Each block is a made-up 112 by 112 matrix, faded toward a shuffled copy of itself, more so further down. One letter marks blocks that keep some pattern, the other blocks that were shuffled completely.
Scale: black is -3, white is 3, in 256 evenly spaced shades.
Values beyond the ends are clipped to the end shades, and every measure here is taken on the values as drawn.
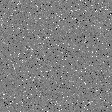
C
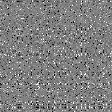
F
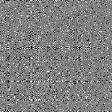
F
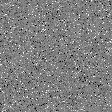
C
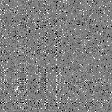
F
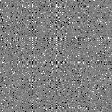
F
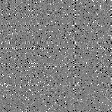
F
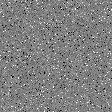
C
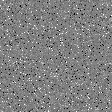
C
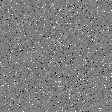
C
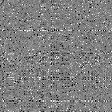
F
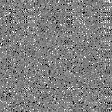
F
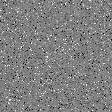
C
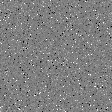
C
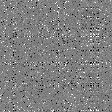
F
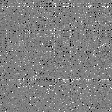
F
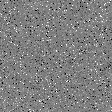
C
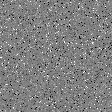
C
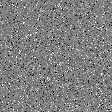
C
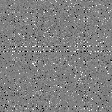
F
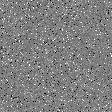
C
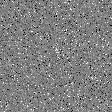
C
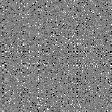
F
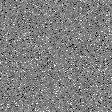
C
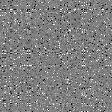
F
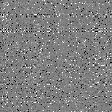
F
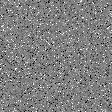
C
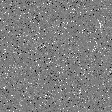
C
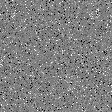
C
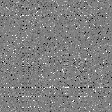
F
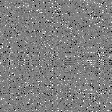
F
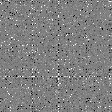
F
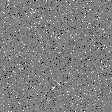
C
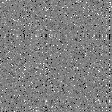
F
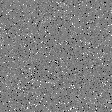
C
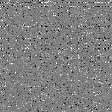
F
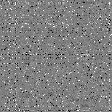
F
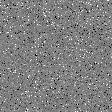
C
